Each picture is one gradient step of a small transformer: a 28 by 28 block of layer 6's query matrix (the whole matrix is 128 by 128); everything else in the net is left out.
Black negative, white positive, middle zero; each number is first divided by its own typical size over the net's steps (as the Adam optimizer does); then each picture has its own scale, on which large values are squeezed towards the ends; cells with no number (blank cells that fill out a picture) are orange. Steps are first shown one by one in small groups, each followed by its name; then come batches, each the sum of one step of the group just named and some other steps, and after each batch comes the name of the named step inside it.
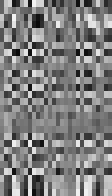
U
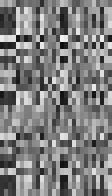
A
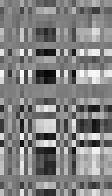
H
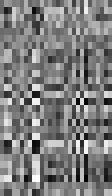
U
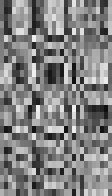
H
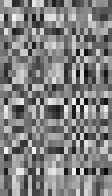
U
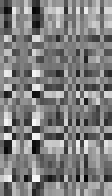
U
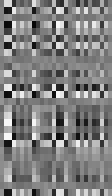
H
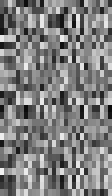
A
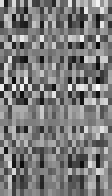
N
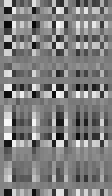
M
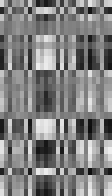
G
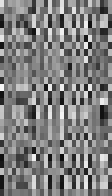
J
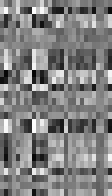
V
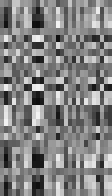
V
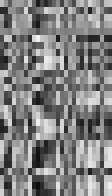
G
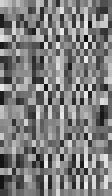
J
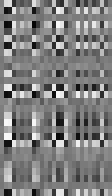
M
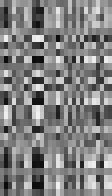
N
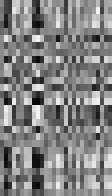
V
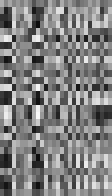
J
